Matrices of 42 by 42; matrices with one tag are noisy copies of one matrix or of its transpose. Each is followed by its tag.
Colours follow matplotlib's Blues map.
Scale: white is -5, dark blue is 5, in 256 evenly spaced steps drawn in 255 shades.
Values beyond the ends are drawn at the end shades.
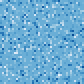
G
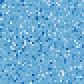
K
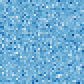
G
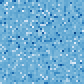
K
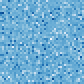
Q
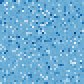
K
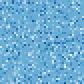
Q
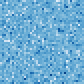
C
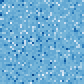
K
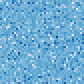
Q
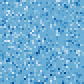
C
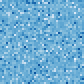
G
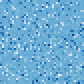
G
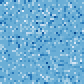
K
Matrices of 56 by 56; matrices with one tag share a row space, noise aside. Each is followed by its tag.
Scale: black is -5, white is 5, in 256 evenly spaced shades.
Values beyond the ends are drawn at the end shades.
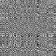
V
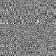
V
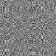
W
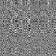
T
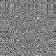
V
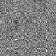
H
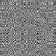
V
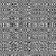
T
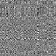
V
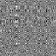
H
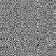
V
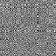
V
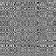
V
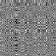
H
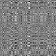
T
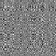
W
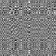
T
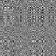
W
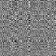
T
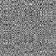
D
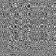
T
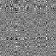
H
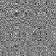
H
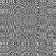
V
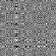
H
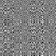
W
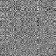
V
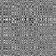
D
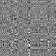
T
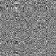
H
